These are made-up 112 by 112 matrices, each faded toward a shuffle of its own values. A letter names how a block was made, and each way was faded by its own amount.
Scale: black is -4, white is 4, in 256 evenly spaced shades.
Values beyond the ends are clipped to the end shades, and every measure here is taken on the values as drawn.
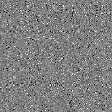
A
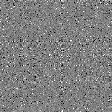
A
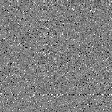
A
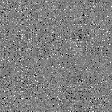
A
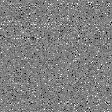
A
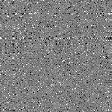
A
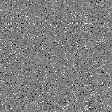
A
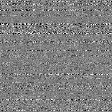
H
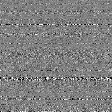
H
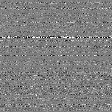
H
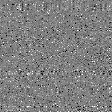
A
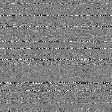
H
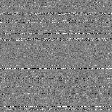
H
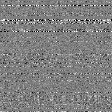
H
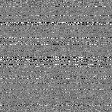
H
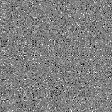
A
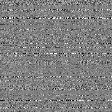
H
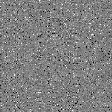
A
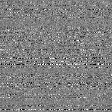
H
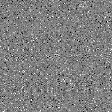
A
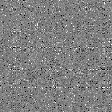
A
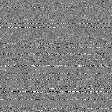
H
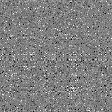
A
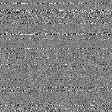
H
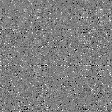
A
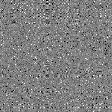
A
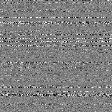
H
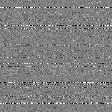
H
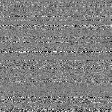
H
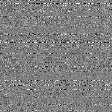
H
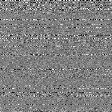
H
